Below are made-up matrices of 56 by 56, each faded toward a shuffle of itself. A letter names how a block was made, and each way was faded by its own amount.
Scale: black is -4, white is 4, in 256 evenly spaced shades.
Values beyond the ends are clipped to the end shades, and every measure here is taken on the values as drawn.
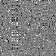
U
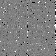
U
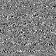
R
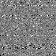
R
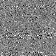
R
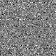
R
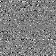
R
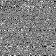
R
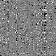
U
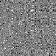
U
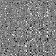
U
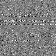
R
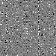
U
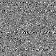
R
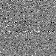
R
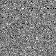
R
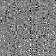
U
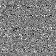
R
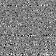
R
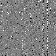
U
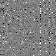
U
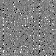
U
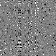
U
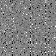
U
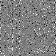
U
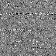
R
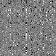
U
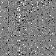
U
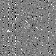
U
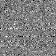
R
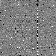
U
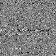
R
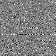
R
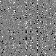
U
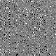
U
